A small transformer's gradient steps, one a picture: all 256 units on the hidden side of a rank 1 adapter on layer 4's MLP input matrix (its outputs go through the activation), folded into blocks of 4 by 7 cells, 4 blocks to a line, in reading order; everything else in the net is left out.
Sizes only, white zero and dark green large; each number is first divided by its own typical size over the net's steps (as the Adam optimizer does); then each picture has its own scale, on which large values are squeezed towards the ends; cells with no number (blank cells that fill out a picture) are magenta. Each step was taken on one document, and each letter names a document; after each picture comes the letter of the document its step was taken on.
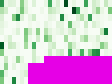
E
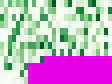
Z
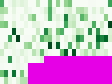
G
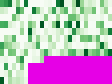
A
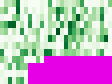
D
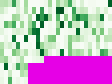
D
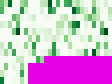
E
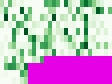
Z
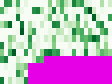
A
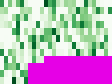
Z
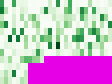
G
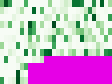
A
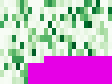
Z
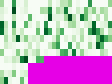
G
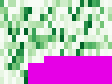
Z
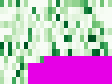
A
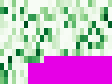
G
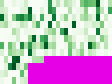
Z
